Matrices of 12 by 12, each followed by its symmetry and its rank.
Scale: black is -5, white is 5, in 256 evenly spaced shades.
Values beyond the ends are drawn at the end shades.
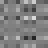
neither, rank one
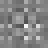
symmetric, rank two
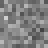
neither, full rank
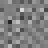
antisymmetric, rank two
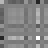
symmetric, rank one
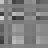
neither, rank one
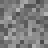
neither, full rank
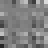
antisymmetric, rank two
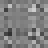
antisymmetric, rank two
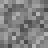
symmetric, full rank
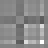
symmetric, rank one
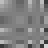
symmetric, rank one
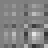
symmetric, rank one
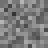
symmetric, full rank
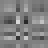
neither, rank one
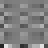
neither, rank one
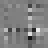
antisymmetric, rank two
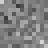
symmetric, full rank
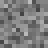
neither, full rank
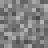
neither, full rank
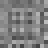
antisymmetric, rank two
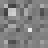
symmetric, rank two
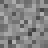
symmetric, full rank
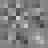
symmetric, rank two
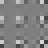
symmetric, rank one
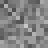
symmetric, full rank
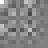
symmetric, rank two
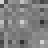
symmetric, rank two
